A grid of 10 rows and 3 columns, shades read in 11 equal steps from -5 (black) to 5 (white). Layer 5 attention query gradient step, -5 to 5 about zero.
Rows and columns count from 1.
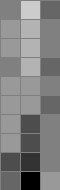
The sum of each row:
2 3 3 1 2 1 -1 -1 -5 -5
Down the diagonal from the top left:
0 2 0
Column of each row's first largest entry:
2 2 2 2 1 1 1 1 3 3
